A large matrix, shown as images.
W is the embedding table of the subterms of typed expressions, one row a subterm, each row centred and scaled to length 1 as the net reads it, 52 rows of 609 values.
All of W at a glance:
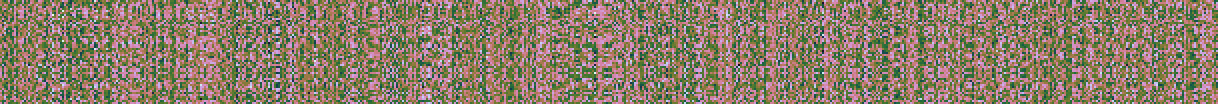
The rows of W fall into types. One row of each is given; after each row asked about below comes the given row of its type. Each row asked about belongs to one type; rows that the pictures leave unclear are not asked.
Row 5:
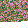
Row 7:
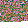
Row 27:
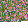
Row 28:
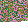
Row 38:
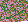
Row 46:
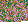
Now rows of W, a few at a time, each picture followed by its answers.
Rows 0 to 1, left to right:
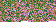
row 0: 46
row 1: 46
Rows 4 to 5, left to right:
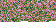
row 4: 5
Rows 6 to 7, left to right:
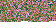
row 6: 5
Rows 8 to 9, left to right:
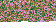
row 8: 5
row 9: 28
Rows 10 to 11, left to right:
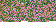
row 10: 46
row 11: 27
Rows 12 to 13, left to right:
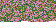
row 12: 7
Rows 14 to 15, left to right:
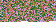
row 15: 28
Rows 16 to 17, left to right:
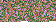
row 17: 27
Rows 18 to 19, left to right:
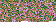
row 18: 38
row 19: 5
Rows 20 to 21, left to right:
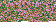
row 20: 5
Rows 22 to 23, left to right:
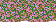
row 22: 38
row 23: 38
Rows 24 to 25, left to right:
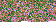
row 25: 46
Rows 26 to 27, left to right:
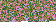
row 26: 28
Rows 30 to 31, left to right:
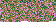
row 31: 5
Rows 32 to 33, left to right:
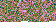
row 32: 5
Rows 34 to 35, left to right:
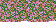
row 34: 38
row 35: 38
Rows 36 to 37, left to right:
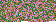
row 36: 27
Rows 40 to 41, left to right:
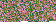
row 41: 27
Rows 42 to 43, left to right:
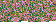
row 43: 28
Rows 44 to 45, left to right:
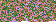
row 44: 28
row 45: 38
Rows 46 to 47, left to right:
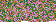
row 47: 38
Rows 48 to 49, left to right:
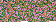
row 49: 27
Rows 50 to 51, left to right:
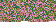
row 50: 5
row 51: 38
